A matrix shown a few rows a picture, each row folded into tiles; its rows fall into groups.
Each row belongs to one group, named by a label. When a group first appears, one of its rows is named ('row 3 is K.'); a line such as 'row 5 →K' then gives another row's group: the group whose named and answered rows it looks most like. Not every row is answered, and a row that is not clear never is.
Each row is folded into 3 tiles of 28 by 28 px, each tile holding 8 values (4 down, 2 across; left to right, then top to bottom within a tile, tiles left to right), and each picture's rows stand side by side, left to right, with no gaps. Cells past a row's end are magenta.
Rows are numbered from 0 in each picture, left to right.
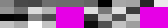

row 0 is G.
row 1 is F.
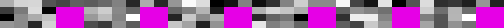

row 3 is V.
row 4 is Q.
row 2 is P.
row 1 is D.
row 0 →P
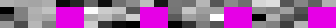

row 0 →Q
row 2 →D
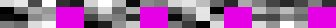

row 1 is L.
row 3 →G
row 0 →Q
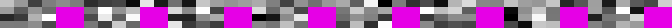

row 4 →L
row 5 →V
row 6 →Q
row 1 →D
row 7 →F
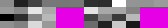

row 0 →G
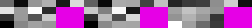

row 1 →F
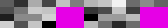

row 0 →D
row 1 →P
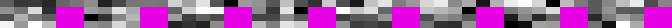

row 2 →L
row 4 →V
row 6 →L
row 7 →Q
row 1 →G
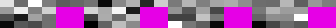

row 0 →L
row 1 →F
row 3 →D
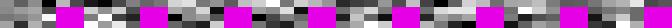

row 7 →Q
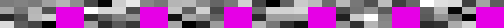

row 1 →V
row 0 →V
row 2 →P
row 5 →L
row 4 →Q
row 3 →V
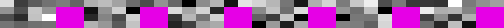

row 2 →F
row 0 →G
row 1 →P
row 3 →L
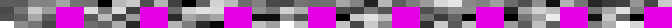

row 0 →V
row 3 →G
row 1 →F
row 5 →L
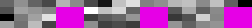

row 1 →V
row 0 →D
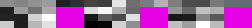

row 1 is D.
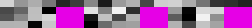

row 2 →G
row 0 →P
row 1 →F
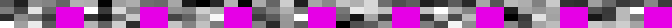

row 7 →G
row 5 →D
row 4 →L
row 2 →G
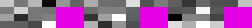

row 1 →Q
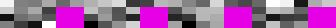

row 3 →L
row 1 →L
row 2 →Q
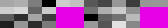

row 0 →L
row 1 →D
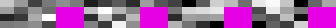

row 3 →L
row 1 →D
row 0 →G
